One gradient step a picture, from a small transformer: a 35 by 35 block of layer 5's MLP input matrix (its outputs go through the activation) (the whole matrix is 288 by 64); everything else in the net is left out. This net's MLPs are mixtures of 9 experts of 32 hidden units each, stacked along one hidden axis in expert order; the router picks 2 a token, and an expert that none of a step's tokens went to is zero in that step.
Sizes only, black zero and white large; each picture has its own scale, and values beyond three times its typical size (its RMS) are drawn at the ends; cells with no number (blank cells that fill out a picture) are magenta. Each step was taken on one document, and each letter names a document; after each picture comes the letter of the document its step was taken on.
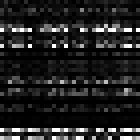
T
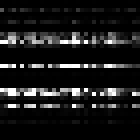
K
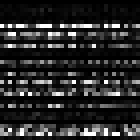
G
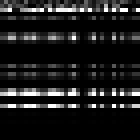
T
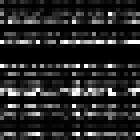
K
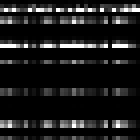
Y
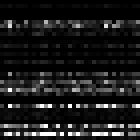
G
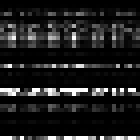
T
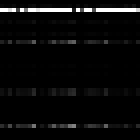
Y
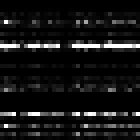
Y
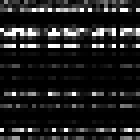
T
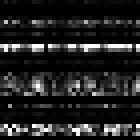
G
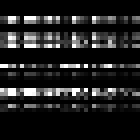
K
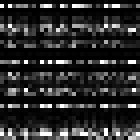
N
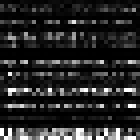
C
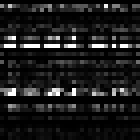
N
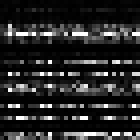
C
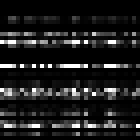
K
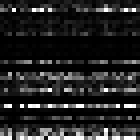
N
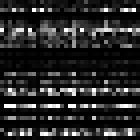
N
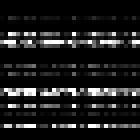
K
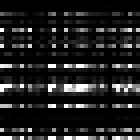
T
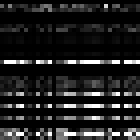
N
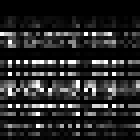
Y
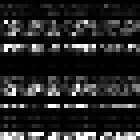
C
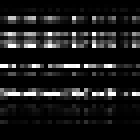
K
